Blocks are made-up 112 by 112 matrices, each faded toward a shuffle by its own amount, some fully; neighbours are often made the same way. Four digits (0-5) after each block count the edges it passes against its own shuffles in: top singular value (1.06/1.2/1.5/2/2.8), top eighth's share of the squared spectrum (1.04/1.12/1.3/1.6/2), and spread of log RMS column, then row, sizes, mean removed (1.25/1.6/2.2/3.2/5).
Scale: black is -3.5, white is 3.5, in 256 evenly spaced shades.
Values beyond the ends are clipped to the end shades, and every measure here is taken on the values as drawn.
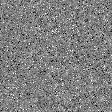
0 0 1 0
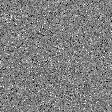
2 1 0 1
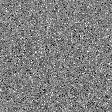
1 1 0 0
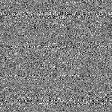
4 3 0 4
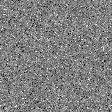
1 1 0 1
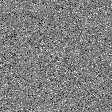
0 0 0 0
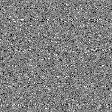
3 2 0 3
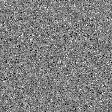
2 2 0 1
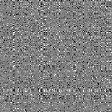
5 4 3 3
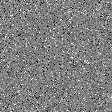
2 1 0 0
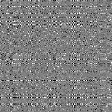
5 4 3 4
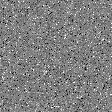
2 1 0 0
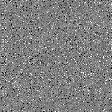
4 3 2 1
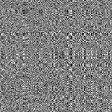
5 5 3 3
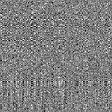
5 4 3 3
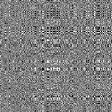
5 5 4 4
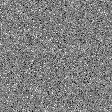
2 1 0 0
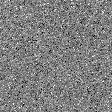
1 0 0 0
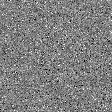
0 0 0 0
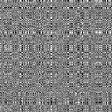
5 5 4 4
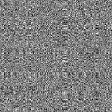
5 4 3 3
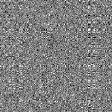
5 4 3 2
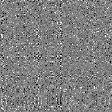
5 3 3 2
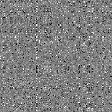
4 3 2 2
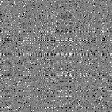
5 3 2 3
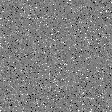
2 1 0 0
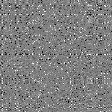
5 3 2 2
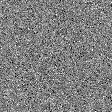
0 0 0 0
